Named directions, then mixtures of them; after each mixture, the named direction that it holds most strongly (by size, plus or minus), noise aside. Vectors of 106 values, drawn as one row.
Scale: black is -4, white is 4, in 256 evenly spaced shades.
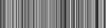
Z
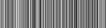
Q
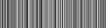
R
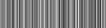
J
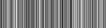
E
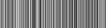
Q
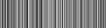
R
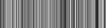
Z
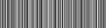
R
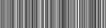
J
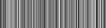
J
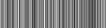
J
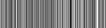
Z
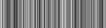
E
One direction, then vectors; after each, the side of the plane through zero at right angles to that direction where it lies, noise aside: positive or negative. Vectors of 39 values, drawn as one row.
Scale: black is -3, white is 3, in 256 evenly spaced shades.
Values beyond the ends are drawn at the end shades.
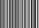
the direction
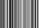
positive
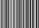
negative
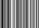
negative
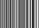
negative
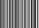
positive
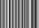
positive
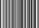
positive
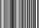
positive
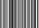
positive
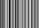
positive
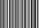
positive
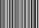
positive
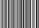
negative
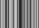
negative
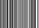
positive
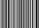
negative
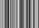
negative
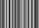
positive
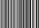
negative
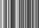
negative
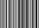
negative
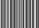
negative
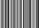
negative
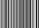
negative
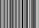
positive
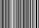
negative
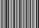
negative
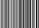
negative
